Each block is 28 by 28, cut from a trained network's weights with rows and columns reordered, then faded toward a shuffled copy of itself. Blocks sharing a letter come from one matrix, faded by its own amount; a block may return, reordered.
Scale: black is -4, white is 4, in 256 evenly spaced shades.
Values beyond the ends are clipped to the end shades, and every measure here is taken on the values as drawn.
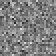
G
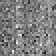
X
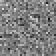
G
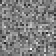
G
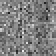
X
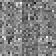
X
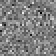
G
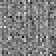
X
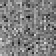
X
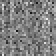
X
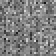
X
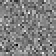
G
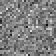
G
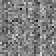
X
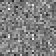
G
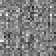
X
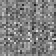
X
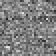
G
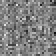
X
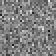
G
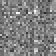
X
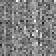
X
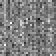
X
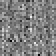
X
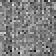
X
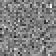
G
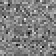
G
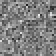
G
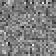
G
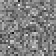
G
